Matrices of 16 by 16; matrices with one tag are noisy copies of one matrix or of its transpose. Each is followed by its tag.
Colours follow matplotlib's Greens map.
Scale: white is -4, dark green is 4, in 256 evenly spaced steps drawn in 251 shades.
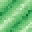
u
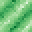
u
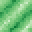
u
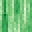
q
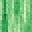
q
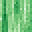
q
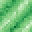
u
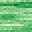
q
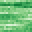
q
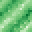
u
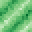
u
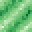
u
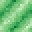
u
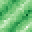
u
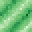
u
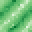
u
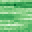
q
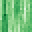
q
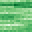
q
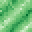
u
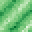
u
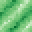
u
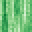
q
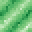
u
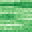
q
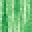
q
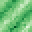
u
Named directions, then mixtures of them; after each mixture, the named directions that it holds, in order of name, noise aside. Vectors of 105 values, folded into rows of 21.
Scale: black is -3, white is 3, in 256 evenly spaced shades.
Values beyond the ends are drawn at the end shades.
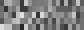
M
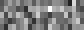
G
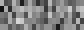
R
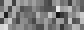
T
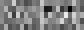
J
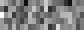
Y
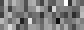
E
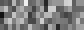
Y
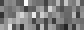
M, Y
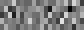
E, J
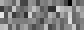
R, T, Y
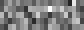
G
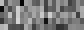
J, M, R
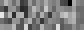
G, M, Y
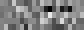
G, J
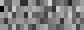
R, Y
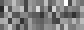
E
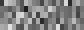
E, G, M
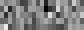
J, R, T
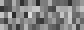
R, Y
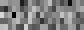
M, R, Y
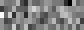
G, R, Y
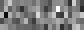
G, J, T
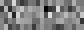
J, R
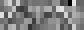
G, T, Y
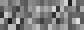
E, G, T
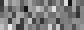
E, G, M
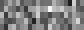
G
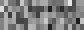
G, R
